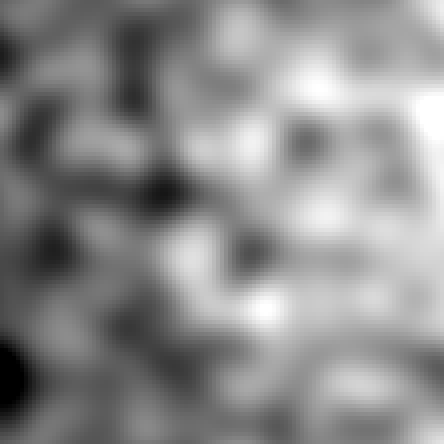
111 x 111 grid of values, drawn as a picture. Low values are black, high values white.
Grain: smooth. Odd rows or columns: none. Roughest part: centre. Slope: up to the right.
